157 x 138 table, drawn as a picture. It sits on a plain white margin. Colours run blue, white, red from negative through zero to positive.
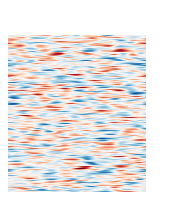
The values follow a bell shape. Neither half mirrors the other. On average the colour sits 50% of the way up the scale. The grain runs across in streaks.
